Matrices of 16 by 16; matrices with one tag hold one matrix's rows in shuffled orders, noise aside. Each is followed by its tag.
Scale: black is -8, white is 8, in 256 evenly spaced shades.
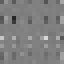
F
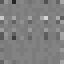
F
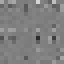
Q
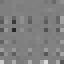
F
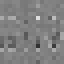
Q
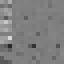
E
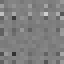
F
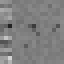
E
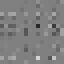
Q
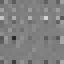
F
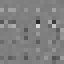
Q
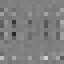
F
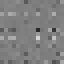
Q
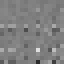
Q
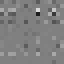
Q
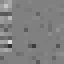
E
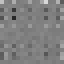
F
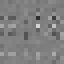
Q
